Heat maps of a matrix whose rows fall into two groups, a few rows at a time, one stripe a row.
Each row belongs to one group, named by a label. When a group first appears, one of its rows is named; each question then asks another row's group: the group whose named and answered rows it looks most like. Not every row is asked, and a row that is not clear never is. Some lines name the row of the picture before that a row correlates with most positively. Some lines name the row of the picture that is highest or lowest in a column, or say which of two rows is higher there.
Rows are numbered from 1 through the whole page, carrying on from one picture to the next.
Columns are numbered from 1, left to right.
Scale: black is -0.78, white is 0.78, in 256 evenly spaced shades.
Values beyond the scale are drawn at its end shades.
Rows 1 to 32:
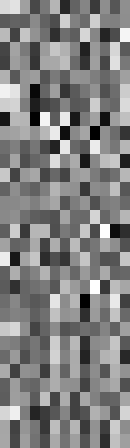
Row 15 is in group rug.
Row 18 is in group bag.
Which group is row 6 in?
bag
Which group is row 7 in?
rug
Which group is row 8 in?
rug
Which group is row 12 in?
bag
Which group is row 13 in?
bag
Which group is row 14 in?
bag
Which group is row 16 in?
rug
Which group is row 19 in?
bag
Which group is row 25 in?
bag
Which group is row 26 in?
bag
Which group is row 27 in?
bag
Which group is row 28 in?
bag
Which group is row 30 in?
rug
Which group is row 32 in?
bag
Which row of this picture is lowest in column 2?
19
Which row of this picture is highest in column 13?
3
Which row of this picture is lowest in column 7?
10
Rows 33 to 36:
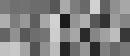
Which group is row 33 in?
rug
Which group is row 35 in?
bag
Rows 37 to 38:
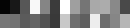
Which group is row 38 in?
rug
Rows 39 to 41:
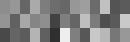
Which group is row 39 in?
bag
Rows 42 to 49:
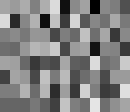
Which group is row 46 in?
rug
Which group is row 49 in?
rug
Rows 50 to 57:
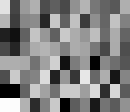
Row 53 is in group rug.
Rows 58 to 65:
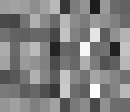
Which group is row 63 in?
rug
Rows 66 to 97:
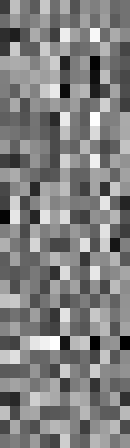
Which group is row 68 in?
rug
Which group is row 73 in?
bag
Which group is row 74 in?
rug
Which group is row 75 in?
rug
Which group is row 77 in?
rug
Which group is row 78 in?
rug
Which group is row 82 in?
bag
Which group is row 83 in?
bag
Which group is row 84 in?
bag
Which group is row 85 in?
rug
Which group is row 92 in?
rug
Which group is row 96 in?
bag
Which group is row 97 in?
rug
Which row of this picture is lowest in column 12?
83
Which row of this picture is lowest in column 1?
81
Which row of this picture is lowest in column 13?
90
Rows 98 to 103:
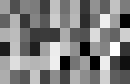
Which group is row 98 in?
bag
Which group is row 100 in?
rug
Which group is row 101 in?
bag
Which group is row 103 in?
bag
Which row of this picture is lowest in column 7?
102
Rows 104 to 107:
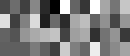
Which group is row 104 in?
rug
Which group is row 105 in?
bag
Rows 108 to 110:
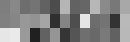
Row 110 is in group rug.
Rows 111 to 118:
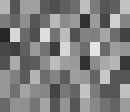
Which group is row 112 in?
bag
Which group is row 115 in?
bag
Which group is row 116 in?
bag
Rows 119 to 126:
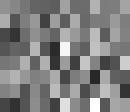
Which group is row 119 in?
rug
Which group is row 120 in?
bag
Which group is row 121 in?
rug
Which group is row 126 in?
rug
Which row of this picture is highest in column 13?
123
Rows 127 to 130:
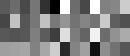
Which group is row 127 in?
rug
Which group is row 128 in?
bag
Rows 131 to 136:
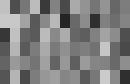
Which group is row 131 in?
bag
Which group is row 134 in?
bag
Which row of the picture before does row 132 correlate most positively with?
130
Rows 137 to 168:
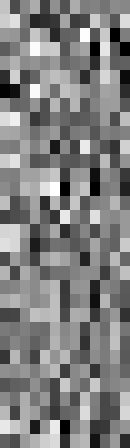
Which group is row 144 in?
bag
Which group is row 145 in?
rug
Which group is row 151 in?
bag
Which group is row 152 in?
rug
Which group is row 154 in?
rug
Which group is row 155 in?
bag
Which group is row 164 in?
rug
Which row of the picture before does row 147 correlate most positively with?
135
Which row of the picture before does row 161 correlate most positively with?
136
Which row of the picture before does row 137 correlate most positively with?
131
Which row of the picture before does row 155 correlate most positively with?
133
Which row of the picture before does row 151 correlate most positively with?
131
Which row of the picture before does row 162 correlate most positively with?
133
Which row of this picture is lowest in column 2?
143
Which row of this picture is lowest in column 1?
143
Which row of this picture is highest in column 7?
152
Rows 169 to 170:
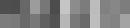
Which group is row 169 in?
rug
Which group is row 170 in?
rug
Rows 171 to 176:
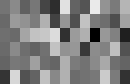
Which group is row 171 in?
rug
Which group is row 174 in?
bag
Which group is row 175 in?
rug
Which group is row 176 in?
bag
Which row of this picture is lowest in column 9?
174
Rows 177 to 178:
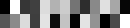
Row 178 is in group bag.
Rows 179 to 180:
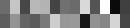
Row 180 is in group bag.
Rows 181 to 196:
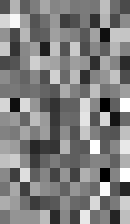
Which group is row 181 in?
bag
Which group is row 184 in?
bag
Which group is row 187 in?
rug
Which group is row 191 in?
rug
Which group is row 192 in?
rug
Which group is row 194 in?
bag
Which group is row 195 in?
rug
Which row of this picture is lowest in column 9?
186
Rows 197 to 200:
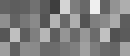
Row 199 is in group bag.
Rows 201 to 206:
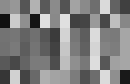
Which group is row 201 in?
bag
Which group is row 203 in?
rug
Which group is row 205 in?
rug
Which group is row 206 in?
bag
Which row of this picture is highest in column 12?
202
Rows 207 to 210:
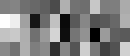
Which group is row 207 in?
rug
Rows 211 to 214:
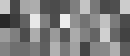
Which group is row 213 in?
bag
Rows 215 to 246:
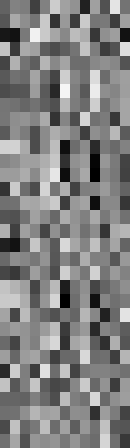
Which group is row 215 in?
bag
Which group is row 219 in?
bag
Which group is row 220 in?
rug
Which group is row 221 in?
rug
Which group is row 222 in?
rug
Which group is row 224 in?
bag
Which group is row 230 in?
rug
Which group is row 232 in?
rug
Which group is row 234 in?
rug
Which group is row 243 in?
rug
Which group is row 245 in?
bag
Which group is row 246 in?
bag
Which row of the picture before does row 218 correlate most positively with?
211
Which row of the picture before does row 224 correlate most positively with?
214
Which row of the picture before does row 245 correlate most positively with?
212
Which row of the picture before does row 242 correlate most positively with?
211
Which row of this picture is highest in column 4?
217
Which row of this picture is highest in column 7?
221
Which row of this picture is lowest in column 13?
217
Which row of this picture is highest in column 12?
215
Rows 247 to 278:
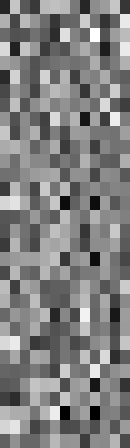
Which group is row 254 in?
bag
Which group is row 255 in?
bag
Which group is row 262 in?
rug
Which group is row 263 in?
bag
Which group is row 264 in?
bag
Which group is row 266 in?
bag
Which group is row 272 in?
bag
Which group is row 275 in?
rug
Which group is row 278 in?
bag
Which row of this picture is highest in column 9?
269
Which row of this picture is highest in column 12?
255
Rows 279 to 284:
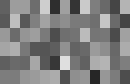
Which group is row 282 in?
rug
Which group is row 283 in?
rug
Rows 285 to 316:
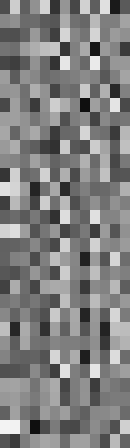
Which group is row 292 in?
bag
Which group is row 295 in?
rug
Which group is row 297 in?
bag
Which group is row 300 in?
rug
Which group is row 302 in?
rug
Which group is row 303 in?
bag
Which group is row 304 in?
rug
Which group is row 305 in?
bag
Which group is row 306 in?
rug
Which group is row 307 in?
bag
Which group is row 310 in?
bag
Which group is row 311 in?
rug
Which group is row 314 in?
bag
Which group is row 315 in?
rug
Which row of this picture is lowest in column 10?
288
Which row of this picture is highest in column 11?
285
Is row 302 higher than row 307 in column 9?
Yes
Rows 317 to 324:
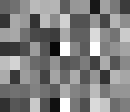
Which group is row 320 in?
rug
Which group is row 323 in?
rug
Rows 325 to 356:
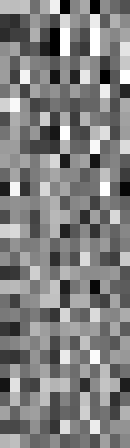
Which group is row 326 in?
rug
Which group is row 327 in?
rug
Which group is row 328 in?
rug
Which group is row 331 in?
bag
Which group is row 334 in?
rug
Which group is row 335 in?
rug
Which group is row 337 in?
bag
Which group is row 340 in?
bag
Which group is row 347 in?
rug
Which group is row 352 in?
bag
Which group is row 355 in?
rug
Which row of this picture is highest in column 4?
344
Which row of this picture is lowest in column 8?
330
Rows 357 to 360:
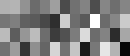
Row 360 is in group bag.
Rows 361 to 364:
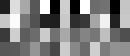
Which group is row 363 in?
bag
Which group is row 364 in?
rug
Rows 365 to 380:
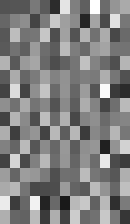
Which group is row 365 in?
rug
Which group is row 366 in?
bag
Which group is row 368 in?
rug
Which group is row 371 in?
bag
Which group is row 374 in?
bag
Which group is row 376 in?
bag
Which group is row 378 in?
rug
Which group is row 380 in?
bag
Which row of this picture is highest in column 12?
366
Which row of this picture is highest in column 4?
379
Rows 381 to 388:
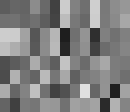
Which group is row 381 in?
rug
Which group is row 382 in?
rug
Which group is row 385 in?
rug
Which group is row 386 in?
bag
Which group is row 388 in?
rug
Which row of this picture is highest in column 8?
388
